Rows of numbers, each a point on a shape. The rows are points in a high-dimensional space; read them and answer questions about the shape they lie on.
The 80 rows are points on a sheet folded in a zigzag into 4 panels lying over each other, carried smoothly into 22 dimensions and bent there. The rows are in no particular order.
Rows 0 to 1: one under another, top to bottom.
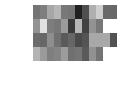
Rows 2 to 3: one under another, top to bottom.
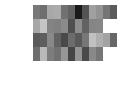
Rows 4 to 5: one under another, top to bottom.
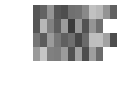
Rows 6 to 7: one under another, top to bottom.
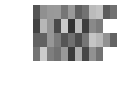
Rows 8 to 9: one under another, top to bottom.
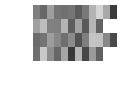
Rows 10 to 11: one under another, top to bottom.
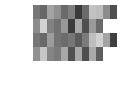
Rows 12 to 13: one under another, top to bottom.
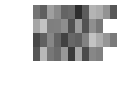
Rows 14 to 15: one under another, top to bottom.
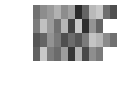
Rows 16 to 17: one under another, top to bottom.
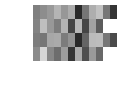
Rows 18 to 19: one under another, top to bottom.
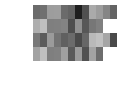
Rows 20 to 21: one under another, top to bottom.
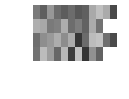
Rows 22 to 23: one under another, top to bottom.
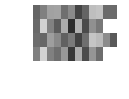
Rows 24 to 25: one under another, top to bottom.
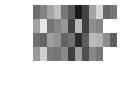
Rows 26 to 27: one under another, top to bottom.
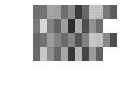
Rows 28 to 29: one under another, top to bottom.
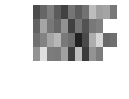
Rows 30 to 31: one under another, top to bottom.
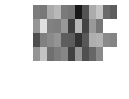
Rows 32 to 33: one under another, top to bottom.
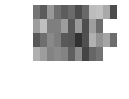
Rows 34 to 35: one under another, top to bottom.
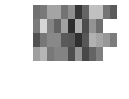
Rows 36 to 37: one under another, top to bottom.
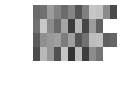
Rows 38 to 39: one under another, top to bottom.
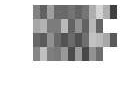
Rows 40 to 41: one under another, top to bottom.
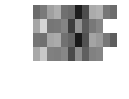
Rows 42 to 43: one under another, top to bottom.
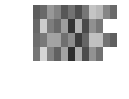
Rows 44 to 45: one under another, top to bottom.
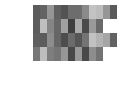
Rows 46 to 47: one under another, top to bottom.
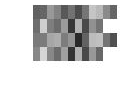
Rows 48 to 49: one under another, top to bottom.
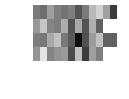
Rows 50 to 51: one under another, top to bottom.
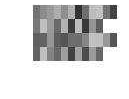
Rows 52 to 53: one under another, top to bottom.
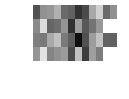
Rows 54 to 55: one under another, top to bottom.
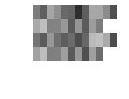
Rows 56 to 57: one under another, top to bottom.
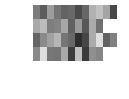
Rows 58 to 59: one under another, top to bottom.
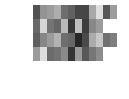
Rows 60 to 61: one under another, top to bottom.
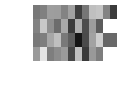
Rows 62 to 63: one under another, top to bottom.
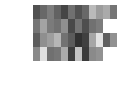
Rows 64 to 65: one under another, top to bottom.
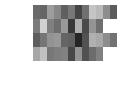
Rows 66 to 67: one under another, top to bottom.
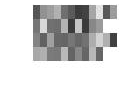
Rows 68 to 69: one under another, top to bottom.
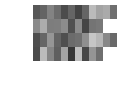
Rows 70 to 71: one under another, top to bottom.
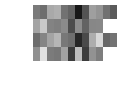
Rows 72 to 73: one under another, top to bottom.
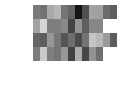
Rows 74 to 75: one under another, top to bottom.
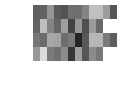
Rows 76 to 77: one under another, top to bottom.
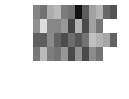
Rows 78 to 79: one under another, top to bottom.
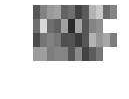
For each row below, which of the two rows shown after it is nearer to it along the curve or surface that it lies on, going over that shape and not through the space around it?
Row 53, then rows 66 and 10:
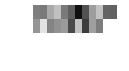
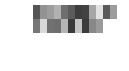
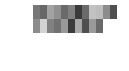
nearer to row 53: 66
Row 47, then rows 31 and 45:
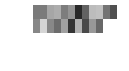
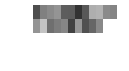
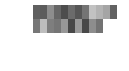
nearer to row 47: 45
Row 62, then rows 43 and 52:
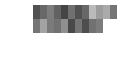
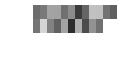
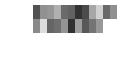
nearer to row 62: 43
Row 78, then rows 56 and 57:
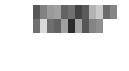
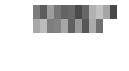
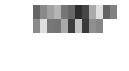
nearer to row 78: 57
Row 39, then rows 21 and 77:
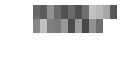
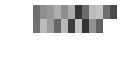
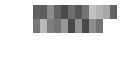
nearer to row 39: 77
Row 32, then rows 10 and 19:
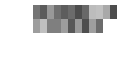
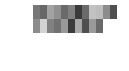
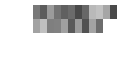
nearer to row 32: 19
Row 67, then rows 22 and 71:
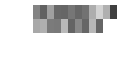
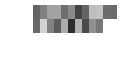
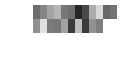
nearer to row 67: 22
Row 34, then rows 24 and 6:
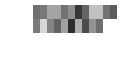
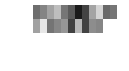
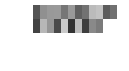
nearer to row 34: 6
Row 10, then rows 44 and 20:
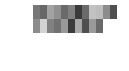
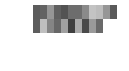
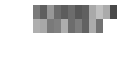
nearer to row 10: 20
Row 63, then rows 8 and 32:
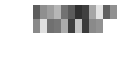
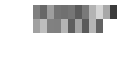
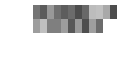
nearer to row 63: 32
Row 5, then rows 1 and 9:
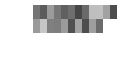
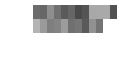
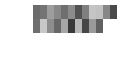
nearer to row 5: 1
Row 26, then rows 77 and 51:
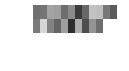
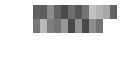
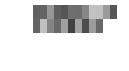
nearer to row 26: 77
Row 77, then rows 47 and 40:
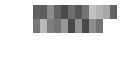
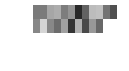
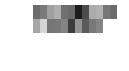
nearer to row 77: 47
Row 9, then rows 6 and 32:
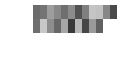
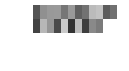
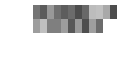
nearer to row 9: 6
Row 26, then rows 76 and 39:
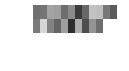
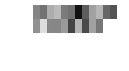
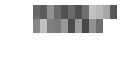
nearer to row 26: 39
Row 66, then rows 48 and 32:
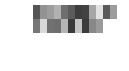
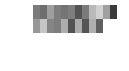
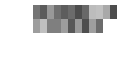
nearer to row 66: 32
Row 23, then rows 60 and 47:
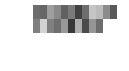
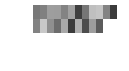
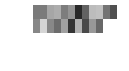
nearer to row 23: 47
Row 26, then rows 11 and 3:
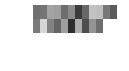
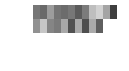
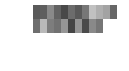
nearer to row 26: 3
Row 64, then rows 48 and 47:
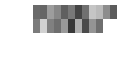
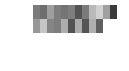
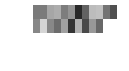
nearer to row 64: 47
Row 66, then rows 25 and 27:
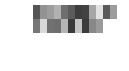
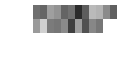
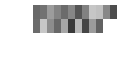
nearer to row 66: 25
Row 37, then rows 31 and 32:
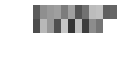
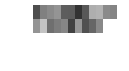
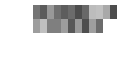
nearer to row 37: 32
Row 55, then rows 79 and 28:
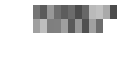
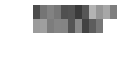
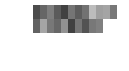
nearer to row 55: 28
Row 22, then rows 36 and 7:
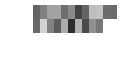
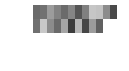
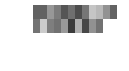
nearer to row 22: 7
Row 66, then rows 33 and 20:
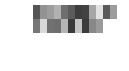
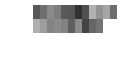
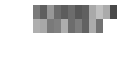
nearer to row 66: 33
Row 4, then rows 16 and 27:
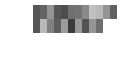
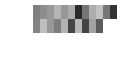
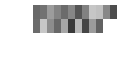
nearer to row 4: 27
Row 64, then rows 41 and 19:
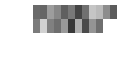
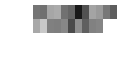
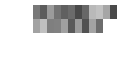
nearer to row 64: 19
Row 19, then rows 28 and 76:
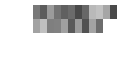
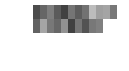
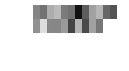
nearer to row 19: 28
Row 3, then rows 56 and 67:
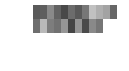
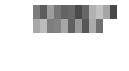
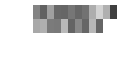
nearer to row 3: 56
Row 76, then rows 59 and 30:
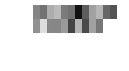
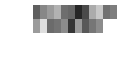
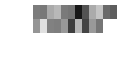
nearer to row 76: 30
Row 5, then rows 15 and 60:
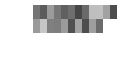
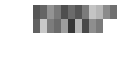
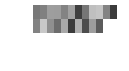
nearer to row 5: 15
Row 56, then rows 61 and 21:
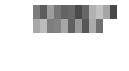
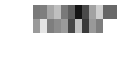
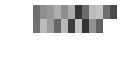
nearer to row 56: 21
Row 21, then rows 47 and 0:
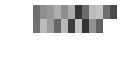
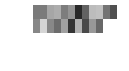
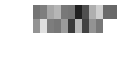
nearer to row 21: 47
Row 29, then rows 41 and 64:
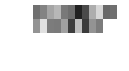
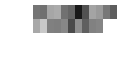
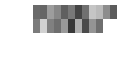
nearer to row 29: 41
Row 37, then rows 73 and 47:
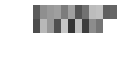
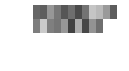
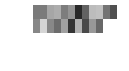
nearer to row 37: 47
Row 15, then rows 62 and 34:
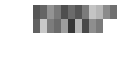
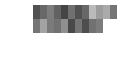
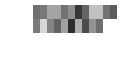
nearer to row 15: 34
